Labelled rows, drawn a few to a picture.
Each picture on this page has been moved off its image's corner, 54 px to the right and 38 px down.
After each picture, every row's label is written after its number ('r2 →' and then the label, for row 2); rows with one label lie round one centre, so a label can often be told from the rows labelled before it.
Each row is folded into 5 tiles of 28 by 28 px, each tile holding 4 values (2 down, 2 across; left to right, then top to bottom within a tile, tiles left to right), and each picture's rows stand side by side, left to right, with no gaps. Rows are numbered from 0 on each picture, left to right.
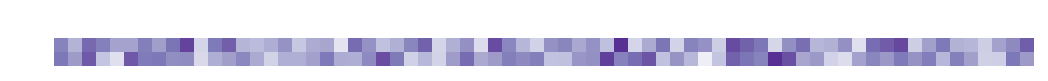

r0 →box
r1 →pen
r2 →pen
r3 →pen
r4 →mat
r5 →mat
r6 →mat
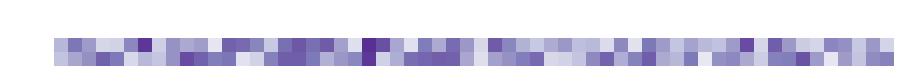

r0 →pen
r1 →box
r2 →box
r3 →pen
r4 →mat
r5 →pen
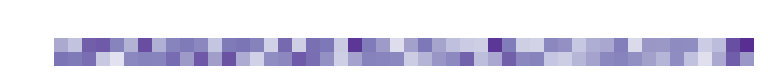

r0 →box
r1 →box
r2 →pen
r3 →pen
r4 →mat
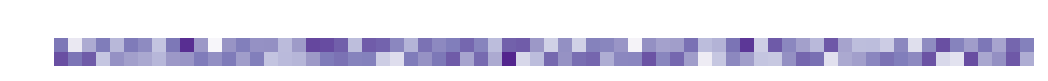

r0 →mat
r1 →mat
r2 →box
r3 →box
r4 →mat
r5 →pen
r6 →box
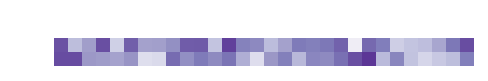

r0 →mat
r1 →box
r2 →mat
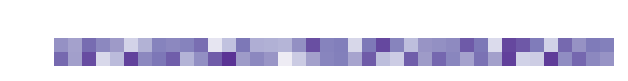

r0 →box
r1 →mat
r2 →box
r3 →box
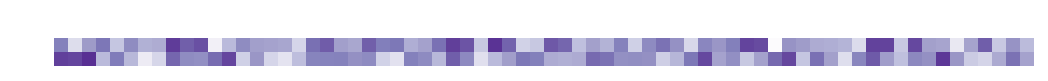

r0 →mat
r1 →mat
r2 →box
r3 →pen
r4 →box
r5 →mat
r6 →pen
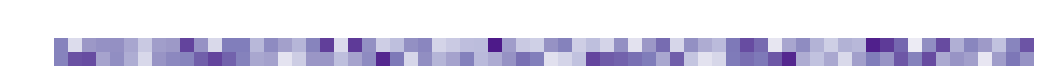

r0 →mat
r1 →mat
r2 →pen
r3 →pen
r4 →mat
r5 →mat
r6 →mat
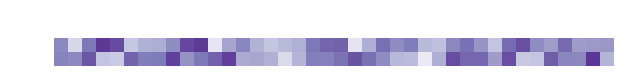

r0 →box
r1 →mat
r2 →mat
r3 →box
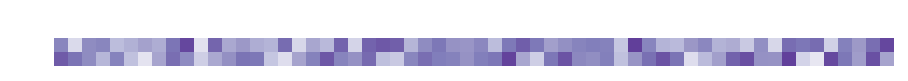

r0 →mat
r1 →pen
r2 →box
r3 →box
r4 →pen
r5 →box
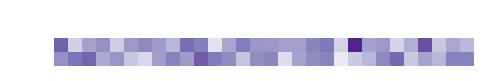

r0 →mat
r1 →mat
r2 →pen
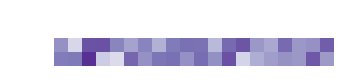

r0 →box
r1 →box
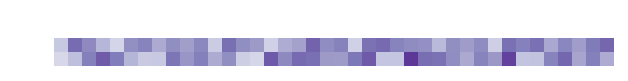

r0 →pen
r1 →box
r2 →box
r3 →box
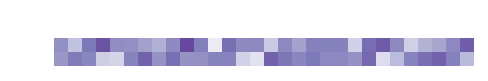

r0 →box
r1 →box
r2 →box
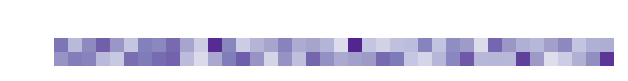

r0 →box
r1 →pen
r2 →pen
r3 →pen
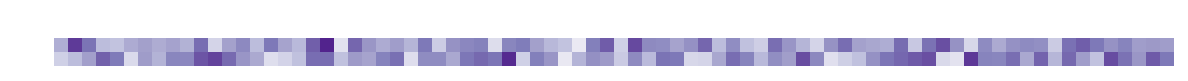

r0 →pen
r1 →mat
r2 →pen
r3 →mat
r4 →pen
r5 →pen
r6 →box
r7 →box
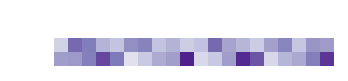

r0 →pen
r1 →pen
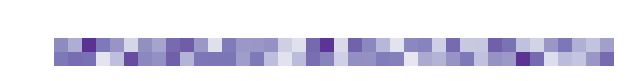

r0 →box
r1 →mat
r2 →pen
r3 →pen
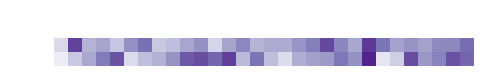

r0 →pen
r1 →mat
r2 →box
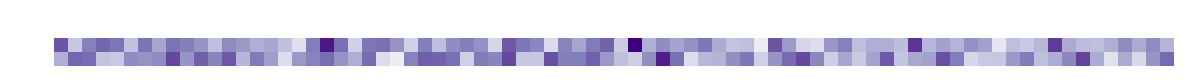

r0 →box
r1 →mat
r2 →box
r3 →box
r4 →pen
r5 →pen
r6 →pen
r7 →pen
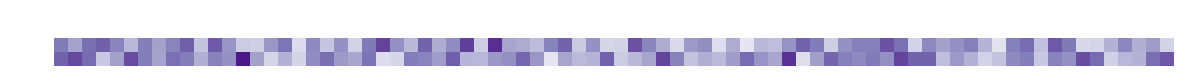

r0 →box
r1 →pen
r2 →box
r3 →pen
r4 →pen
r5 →box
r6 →mat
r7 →pen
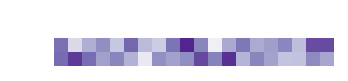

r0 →mat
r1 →mat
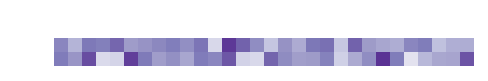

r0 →box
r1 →box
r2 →pen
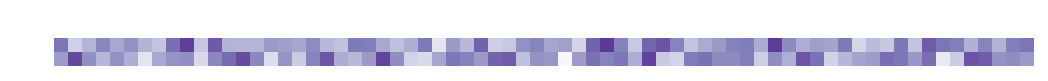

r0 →mat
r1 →pen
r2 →pen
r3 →mat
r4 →box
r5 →pen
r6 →box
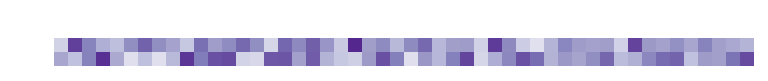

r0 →pen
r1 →box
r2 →pen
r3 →pen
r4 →pen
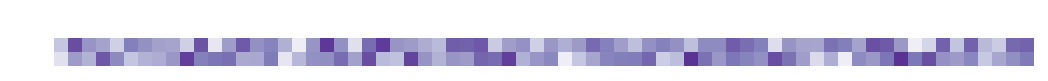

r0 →pen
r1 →mat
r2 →box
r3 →mat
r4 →box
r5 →mat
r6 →mat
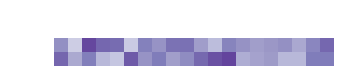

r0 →box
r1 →mat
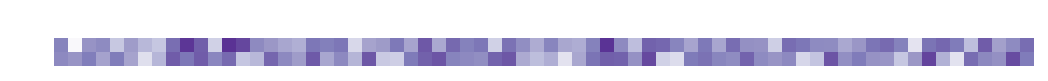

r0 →mat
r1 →box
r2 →box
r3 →mat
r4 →box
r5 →box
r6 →box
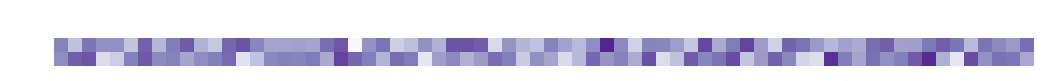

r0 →box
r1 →box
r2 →mat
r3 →mat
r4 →box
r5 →box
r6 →box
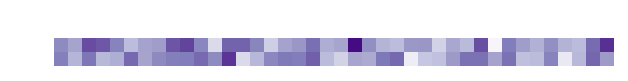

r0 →box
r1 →box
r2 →pen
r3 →mat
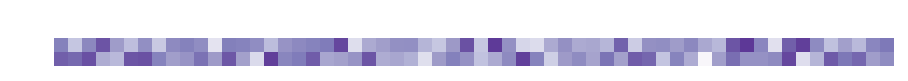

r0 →box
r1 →box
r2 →mat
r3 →pen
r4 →mat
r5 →box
